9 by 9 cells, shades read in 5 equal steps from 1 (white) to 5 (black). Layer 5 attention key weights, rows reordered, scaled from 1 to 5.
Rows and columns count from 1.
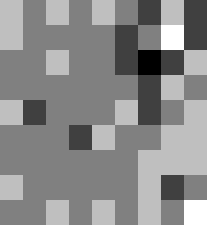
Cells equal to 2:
22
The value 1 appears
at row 2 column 8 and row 9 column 9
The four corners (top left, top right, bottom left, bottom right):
2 4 3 1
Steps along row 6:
same same up down up same down same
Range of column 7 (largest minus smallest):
3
